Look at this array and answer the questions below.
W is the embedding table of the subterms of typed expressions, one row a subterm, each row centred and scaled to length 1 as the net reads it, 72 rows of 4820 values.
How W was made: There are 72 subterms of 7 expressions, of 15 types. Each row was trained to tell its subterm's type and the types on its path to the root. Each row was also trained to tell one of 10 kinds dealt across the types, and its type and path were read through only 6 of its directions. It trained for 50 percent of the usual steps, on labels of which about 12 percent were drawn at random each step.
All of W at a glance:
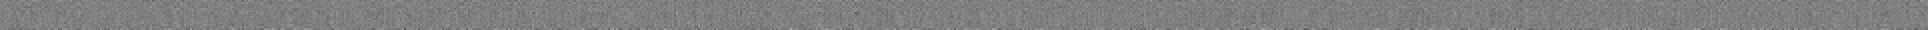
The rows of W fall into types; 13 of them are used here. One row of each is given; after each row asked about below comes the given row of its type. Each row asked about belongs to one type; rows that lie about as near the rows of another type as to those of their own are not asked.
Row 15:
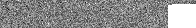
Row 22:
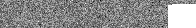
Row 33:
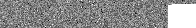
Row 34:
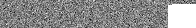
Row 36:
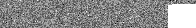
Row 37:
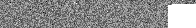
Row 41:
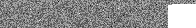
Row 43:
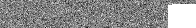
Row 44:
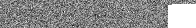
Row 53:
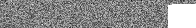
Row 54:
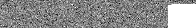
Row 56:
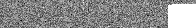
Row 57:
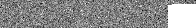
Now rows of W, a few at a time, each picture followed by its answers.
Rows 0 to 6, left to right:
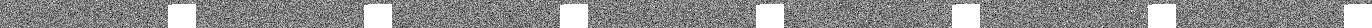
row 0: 44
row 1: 15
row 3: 44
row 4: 22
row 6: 36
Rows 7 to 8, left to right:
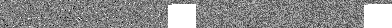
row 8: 34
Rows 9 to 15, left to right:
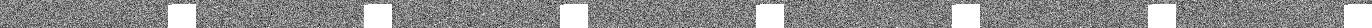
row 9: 53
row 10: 34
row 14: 36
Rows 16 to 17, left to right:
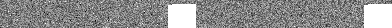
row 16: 22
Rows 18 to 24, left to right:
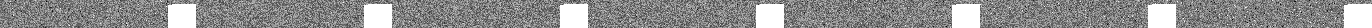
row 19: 34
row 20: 54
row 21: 56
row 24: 54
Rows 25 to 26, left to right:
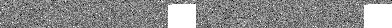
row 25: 53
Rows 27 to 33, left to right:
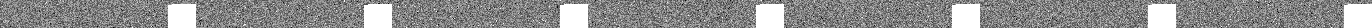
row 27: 41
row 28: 57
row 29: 37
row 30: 57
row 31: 33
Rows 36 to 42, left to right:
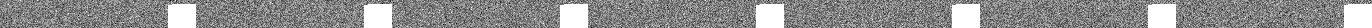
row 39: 33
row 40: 33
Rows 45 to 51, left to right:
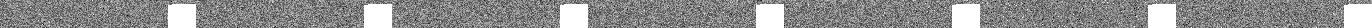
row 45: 56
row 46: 43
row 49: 41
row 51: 44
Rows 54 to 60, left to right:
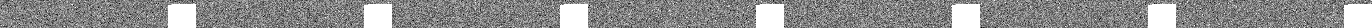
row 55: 41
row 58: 43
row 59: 53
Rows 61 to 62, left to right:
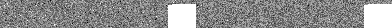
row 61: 15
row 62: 41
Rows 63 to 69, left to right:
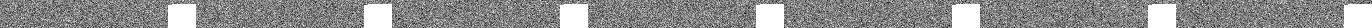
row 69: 37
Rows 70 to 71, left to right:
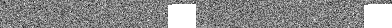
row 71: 57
